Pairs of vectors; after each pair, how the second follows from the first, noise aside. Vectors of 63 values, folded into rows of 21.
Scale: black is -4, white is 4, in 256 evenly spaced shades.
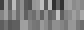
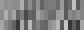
wrapped around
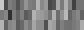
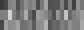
sign-scrambled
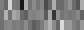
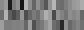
sign-scrambled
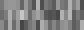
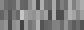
sign-scrambled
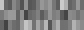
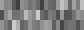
wrapped around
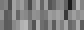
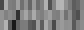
reversed
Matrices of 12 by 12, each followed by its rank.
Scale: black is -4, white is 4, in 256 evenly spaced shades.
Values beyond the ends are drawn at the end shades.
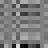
one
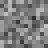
full rank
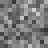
full rank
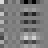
one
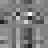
two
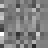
two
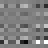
one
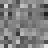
two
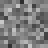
full rank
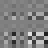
one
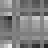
one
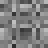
two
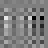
one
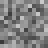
full rank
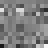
two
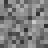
full rank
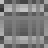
one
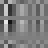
one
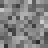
full rank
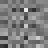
two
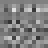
two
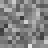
full rank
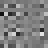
two
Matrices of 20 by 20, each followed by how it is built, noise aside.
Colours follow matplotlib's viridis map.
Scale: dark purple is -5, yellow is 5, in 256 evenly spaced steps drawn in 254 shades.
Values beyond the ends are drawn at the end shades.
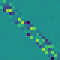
banded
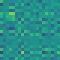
low rank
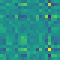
low rank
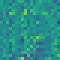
low rank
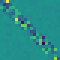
banded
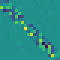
banded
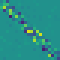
banded
